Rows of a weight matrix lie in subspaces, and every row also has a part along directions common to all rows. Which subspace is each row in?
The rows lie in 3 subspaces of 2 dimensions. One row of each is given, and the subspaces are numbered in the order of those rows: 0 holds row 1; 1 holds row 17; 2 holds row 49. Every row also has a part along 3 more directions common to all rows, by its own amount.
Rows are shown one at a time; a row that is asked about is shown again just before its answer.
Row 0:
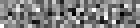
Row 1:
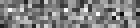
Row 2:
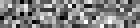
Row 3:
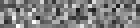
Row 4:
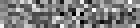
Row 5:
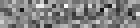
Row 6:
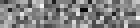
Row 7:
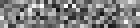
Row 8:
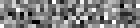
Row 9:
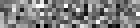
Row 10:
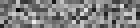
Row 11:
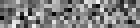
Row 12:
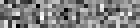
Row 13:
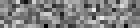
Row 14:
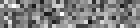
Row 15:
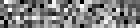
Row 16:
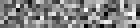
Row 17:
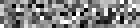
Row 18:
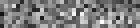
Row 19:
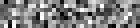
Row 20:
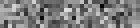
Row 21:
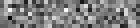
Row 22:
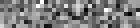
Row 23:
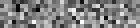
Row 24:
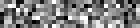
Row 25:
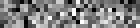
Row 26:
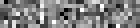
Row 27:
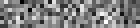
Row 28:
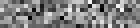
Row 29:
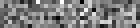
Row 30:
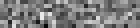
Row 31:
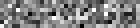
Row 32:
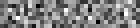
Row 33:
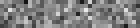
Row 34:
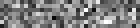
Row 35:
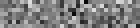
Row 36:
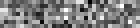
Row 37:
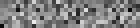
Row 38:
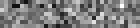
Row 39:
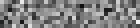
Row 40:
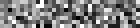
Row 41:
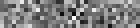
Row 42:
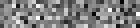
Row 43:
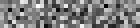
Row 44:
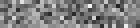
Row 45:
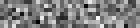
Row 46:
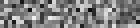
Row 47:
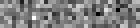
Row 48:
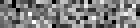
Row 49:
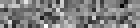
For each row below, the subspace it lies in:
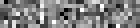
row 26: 2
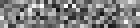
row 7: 0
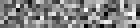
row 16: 1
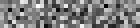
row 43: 0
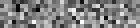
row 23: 1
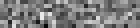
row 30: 2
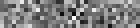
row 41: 1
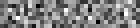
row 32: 0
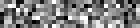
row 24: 1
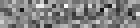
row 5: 0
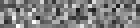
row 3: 1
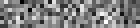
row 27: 0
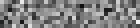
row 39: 0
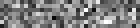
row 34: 1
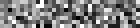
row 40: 0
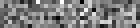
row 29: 1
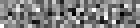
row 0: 1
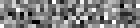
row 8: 1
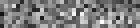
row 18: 1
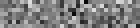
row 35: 1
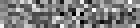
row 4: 1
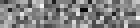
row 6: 0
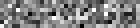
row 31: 1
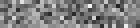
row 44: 2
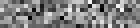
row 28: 2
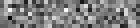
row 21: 0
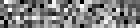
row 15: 0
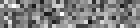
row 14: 2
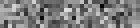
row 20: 2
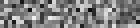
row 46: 0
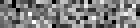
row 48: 1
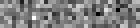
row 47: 0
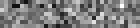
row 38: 2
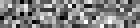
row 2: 2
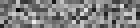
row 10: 1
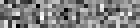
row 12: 2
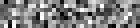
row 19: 2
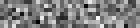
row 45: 2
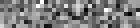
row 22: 0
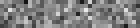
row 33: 0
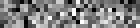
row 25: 1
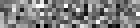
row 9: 0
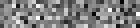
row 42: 1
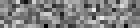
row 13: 2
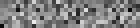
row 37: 1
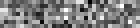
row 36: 2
